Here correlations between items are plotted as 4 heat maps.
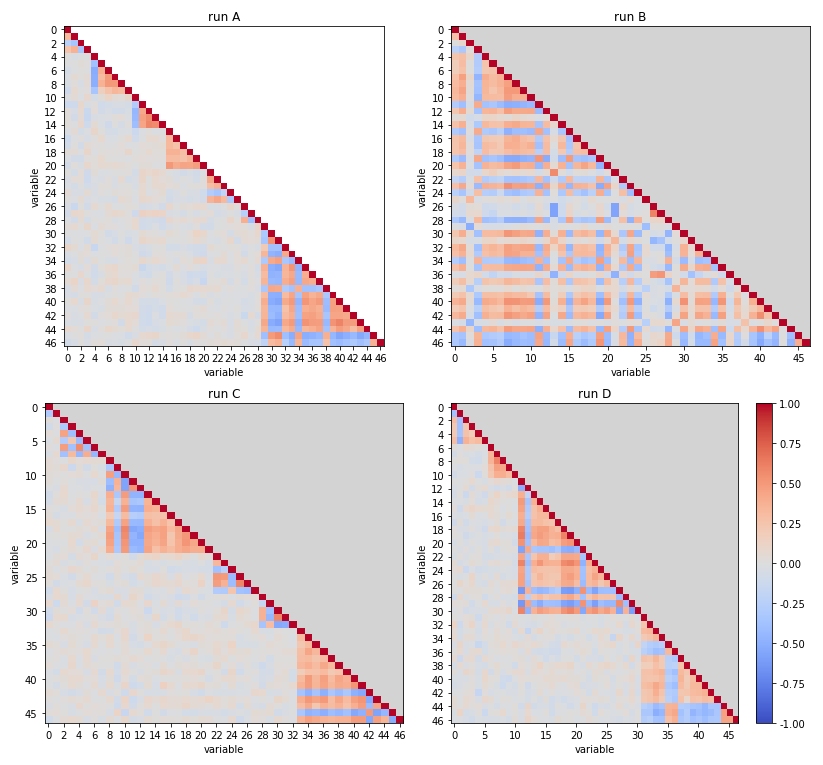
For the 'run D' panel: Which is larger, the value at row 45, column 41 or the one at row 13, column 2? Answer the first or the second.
the second
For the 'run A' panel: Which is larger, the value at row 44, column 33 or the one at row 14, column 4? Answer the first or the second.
the first
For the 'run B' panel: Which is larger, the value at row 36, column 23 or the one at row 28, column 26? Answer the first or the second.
the second
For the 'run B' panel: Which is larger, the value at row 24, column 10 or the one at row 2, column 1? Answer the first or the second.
the second
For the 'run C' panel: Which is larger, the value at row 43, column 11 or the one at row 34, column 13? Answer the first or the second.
the second
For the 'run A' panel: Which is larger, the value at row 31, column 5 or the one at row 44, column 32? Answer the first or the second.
the second
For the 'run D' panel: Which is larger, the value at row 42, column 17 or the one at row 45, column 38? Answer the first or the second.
the first
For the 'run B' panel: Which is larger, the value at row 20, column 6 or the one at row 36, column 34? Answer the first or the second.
the first
